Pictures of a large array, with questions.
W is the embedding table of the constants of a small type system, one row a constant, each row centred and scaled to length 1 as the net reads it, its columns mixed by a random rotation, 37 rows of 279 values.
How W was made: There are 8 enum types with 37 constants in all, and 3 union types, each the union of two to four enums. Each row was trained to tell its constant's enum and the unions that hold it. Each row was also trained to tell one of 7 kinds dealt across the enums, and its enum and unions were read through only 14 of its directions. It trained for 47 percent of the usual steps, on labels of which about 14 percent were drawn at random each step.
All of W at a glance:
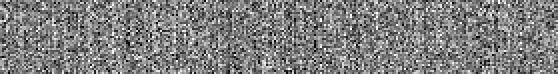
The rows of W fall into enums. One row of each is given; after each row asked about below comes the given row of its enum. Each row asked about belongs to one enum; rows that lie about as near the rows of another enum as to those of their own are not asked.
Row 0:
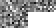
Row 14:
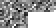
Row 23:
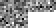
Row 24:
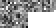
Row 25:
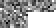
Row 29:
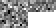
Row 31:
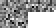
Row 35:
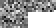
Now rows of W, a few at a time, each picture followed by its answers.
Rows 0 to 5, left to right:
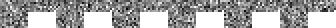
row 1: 35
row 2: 23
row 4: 14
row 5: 35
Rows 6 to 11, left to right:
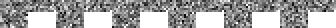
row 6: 25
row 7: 29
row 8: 24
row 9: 35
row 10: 14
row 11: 24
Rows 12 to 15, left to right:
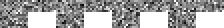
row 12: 0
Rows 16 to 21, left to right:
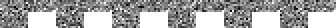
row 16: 14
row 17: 23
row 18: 0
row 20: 23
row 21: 14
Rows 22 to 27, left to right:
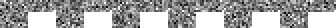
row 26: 31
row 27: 29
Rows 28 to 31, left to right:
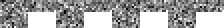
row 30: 23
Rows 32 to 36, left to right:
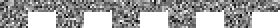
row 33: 31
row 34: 0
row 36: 35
